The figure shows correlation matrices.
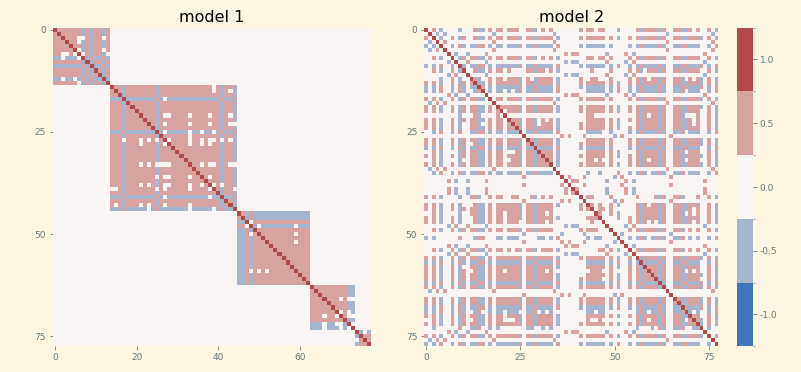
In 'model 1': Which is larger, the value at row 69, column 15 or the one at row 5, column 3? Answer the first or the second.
the second
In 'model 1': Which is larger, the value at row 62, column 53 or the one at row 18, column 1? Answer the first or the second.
the first
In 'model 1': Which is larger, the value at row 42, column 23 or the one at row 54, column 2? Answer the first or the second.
the first
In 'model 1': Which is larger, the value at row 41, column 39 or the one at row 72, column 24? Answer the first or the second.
the second
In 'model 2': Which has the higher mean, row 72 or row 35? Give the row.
72
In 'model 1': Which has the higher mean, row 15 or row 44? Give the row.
15
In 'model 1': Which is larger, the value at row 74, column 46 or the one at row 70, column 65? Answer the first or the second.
the second
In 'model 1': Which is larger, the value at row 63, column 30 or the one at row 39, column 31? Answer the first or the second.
the second
